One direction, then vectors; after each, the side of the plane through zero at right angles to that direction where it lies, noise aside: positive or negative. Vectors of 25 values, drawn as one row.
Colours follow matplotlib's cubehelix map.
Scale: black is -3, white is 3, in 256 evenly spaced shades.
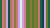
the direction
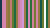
positive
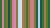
positive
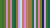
positive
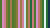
positive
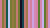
negative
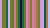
negative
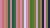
positive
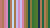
positive
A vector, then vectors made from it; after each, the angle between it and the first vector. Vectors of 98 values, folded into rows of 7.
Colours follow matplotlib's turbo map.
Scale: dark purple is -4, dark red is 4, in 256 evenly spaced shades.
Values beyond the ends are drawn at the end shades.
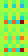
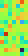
partly opposed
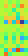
nearly opposite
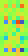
nearly opposite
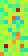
partly opposed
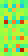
nearly parallel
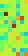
partly opposed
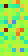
partly opposed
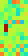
partly opposed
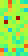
orthogonal
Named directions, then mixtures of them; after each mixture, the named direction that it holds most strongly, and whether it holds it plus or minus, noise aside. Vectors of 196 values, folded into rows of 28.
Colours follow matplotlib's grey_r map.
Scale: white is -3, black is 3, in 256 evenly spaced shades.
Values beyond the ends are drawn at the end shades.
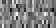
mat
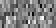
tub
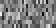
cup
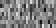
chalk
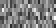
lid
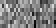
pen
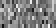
mat, minus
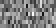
cup, plus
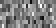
tub, minus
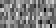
chalk, plus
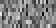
cup, plus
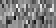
tub, minus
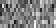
pen, minus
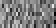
pen, plus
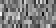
cup, plus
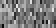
pen, plus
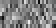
cup, plus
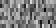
chalk, plus
